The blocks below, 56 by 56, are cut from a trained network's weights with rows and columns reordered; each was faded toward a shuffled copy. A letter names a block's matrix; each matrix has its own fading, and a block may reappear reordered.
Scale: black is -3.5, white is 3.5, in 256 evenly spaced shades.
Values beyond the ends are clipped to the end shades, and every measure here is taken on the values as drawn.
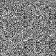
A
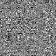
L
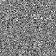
A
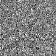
A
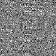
L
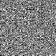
A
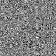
A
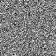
L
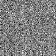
A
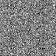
A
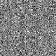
A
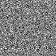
L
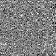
L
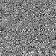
A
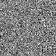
L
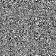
A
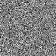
L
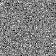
A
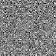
L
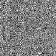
A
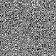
L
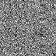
A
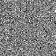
A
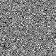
A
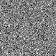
L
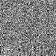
A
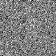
A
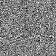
A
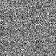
A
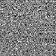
L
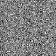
A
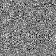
A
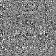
L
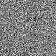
A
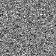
L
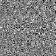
L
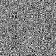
A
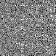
L
